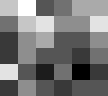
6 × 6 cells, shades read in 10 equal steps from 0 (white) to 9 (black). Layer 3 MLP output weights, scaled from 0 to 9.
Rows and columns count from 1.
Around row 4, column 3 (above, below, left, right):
3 8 4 6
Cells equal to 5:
4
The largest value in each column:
7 6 8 7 9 7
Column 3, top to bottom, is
6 1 3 6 8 6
